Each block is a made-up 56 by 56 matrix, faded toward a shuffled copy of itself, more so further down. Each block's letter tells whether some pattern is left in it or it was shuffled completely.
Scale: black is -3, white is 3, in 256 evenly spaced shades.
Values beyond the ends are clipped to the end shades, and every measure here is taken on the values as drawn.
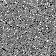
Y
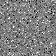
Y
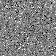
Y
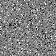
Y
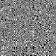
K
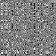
K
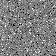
Y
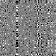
K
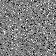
Y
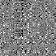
K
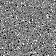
Y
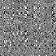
K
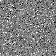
Y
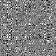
K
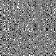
K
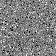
Y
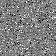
Y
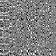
K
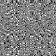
K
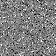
Y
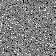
Y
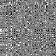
K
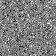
Y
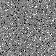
Y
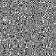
K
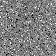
Y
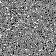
Y
